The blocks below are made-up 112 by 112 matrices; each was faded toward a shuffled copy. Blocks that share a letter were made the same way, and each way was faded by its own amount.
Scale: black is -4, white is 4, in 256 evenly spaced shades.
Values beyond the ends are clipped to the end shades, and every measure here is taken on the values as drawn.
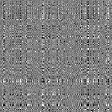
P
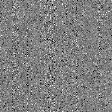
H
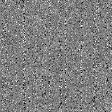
H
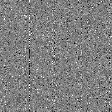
H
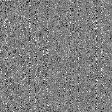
H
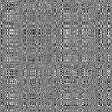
P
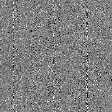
H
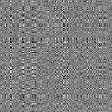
P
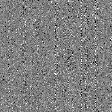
H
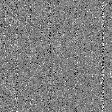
H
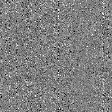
H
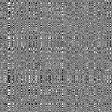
P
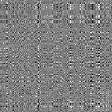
P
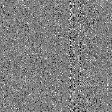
H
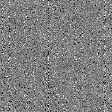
H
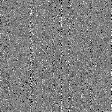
H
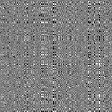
P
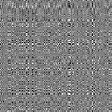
P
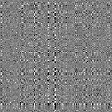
P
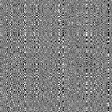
P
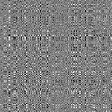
P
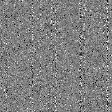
H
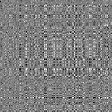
P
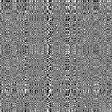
P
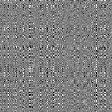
P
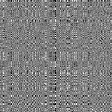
P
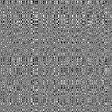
P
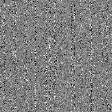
H
